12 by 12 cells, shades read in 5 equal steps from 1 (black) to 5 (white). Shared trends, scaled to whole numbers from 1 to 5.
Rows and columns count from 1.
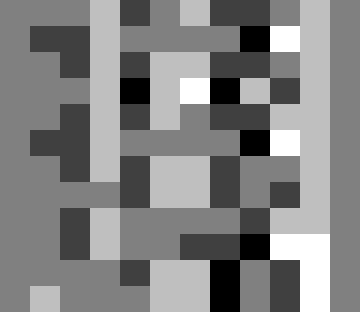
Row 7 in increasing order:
2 2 2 3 3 3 3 3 4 4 4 4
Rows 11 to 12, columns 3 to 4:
3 3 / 3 3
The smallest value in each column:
3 2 2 3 1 3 2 1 1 2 4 3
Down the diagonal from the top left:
3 2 2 4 2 3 4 2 2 5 5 3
